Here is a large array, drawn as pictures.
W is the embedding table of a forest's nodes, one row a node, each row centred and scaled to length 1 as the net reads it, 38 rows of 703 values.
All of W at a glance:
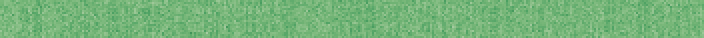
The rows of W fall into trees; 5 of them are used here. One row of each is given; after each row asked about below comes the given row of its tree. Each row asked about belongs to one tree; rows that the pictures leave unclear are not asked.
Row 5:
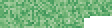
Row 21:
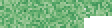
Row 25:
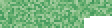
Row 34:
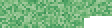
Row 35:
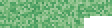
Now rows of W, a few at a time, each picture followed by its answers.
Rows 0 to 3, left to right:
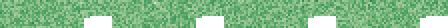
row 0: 5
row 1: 21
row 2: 35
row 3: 21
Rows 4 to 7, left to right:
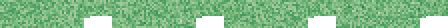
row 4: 35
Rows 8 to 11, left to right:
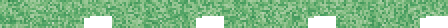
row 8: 25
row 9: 21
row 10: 25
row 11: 21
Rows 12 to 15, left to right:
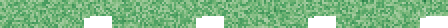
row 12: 25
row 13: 25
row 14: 5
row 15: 34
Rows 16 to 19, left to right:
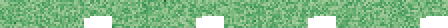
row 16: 25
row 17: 35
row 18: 35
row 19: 25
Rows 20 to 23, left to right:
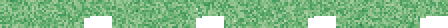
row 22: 5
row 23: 34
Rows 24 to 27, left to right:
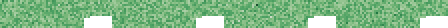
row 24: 5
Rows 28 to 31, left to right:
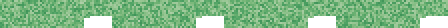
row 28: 5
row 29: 25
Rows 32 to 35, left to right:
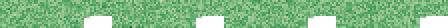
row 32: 34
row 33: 35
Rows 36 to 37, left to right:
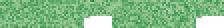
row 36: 35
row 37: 25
